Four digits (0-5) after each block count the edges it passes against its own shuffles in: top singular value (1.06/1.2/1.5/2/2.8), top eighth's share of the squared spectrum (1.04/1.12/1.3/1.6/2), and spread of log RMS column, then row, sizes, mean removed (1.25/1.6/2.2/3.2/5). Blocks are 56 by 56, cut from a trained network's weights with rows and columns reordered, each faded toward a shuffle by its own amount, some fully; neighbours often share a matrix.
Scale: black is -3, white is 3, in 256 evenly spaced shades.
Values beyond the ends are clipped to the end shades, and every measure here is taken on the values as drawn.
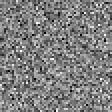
0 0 0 0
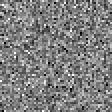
0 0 0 0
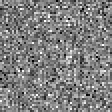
3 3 1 1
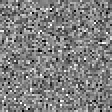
1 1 0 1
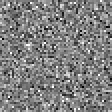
2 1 0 0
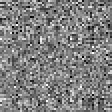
3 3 1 2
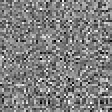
4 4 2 2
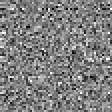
3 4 1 2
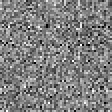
3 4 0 2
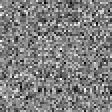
4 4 1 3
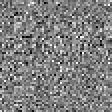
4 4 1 3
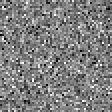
0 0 0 0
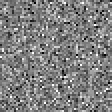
0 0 0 0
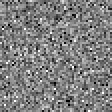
1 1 0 0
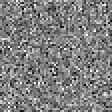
2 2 0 0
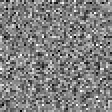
3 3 0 2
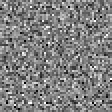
3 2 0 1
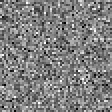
2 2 0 1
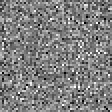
3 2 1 1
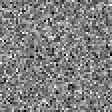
0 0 0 0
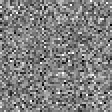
3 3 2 1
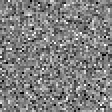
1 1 0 0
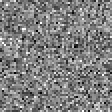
3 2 0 1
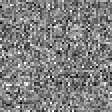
3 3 0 2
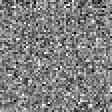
3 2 0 1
